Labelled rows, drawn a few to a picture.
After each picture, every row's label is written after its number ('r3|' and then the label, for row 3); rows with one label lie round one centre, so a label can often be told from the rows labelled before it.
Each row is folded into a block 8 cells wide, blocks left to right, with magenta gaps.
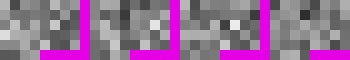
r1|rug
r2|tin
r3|rug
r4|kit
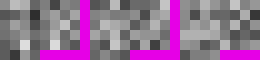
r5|tin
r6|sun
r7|rug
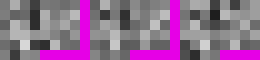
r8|tin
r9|tin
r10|tin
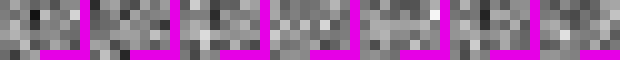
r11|tin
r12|kit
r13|tin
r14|rug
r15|sun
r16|tin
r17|sun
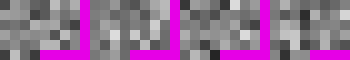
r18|kit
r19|sun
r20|kit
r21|tin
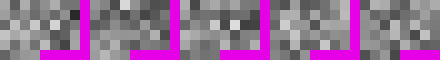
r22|rug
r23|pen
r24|rug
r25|sun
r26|kit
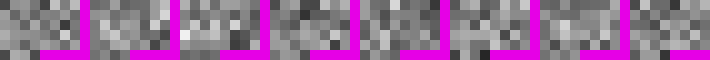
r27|kit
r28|sun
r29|rug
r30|kit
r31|pen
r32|kit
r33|sun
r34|kit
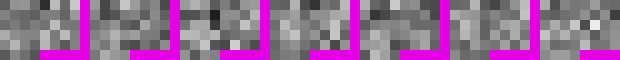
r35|kit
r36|pen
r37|tin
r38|sun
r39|pen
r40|sun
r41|rug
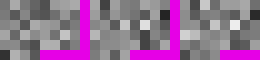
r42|kit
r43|rug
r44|rug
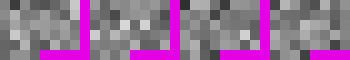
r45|sun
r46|rug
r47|kit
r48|kit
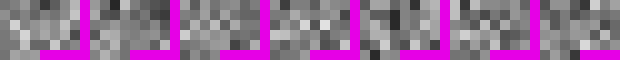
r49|sun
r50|pen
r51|rug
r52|rug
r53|tin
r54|rug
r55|kit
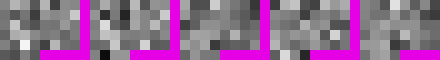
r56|tin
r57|tin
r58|pen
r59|kit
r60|pen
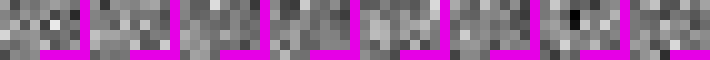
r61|rug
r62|rug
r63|pen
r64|pen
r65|sun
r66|pen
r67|tin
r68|kit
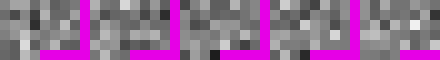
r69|tin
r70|pen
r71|kit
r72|kit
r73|rug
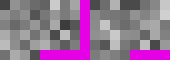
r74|kit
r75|sun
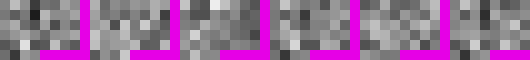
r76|tin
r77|rug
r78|pen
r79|tin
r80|sun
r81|tin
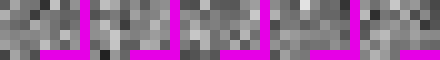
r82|kit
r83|tin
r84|sun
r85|pen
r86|pen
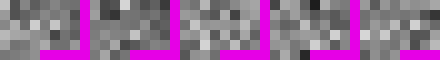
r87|rug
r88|pen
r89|sun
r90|kit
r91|rug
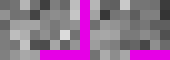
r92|sun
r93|pen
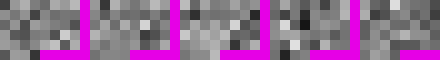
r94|kit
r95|rug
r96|rug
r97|tin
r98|pen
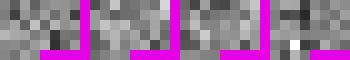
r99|rug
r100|sun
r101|sun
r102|tin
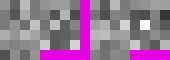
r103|rug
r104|rug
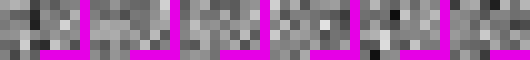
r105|tin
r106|sun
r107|sun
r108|rug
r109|tin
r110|kit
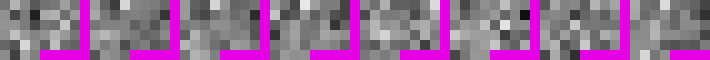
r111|tin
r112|pen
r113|pen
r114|pen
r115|sun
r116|rug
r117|kit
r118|pen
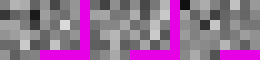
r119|tin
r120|sun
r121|kit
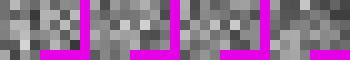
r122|tin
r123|rug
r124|rug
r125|pen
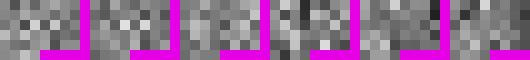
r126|rug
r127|rug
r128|sun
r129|tin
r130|pen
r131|pen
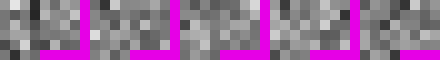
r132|tin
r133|rug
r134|sun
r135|rug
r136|kit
